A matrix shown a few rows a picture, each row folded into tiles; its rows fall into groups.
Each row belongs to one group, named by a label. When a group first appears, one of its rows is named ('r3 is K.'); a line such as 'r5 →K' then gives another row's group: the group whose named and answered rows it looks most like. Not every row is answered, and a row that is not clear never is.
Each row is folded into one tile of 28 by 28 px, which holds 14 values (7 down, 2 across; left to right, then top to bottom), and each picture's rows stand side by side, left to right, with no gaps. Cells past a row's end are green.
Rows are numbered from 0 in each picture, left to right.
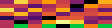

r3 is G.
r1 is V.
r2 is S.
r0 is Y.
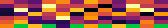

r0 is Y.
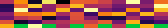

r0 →Y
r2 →G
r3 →V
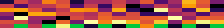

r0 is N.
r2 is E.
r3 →S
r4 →S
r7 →S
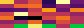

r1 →E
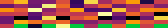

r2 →E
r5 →N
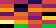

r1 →N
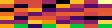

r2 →G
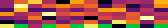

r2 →G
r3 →E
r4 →S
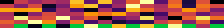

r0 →N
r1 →S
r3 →G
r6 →E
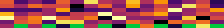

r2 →S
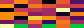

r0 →G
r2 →V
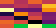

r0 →V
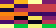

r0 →G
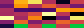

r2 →N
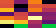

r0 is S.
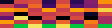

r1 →E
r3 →Y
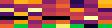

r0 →V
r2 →E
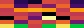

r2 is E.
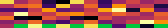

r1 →E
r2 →G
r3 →E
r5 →S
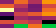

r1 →Y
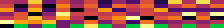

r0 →S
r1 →S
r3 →E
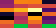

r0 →Y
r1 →V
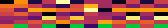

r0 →G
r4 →N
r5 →N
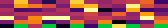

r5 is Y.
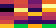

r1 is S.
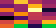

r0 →V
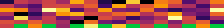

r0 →N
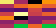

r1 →G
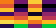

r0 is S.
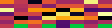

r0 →V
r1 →N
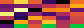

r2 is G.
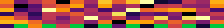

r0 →S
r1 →Y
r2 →G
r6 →N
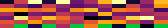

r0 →N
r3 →V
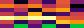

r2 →S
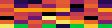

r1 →N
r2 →S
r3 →E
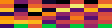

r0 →S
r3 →G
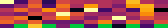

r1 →E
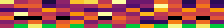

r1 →E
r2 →V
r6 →E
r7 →E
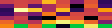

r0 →Y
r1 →V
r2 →S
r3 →E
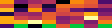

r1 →S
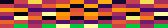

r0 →N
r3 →G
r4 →N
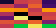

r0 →N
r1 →E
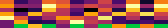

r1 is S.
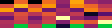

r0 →G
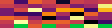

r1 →V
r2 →N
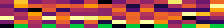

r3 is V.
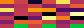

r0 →V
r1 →N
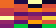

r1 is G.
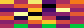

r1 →S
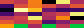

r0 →Y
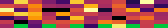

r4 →E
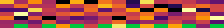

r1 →V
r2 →G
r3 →G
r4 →E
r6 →Y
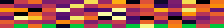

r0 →N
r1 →Y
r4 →V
